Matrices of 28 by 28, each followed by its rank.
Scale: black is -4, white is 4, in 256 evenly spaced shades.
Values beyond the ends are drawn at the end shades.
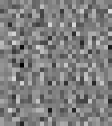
five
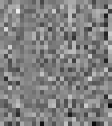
five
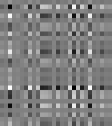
one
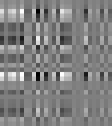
one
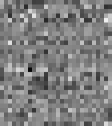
five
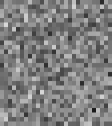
full rank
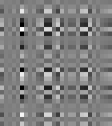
one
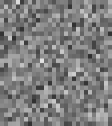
full rank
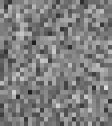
full rank
